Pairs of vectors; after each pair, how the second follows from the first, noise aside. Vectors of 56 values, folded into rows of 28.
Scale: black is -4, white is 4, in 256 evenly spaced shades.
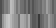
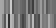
sign-scrambled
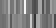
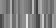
wrapped around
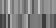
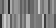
sign-scrambled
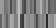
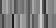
wrapped around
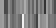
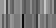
sign-scrambled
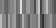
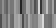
sign-scrambled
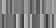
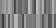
wrapped around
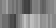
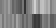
wrapped around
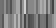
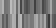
wrapped around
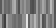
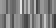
wrapped around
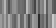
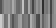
wrapped around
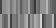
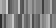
wrapped around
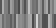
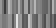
wrapped around
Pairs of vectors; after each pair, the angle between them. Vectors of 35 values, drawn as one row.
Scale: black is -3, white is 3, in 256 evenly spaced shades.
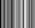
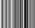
nearly opposite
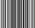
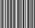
partly aligned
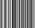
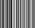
nearly opposite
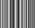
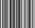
partly aligned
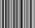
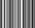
nearly opposite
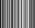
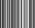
nearly parallel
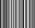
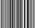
nearly opposite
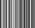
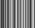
partly opposed
